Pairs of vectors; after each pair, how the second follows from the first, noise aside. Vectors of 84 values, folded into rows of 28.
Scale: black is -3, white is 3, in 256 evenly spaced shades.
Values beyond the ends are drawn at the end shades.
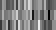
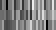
wrapped around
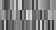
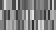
wrapped around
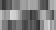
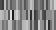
sign-scrambled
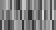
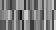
wrapped around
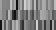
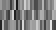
sign-scrambled
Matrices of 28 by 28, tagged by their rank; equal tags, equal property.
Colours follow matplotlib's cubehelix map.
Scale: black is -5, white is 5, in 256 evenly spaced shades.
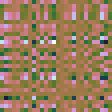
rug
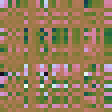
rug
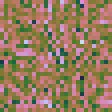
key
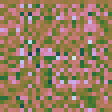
key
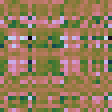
rug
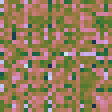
key
